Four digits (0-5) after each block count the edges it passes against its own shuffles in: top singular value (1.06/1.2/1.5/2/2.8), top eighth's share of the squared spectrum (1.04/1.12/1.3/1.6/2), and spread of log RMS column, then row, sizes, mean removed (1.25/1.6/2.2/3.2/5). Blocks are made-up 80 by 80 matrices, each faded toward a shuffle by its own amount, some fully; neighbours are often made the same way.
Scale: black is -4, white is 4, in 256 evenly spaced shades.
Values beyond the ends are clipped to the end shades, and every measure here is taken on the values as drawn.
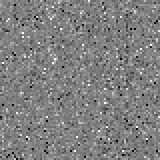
0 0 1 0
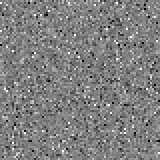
1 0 0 0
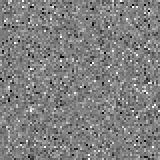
2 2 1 0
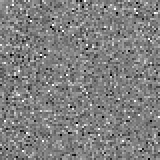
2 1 1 0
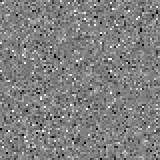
2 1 1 0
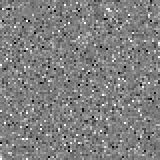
0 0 0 0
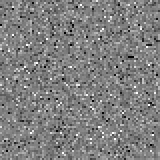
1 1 0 0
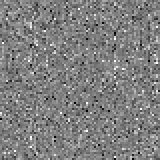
3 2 2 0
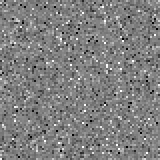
0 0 0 0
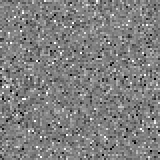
2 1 0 0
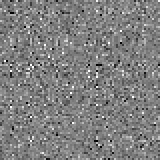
4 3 2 2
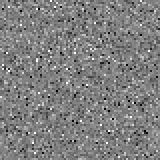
2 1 0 0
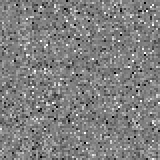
2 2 0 0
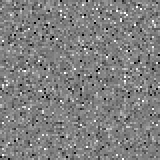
1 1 0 0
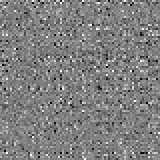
4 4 2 2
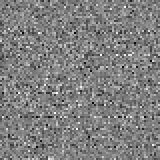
1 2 0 3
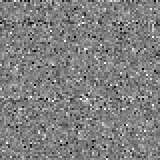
1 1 0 2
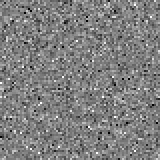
1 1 0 1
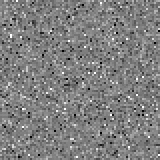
0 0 0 0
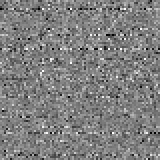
2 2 0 3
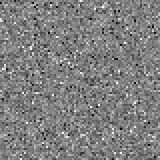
0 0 0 0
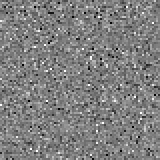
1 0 0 0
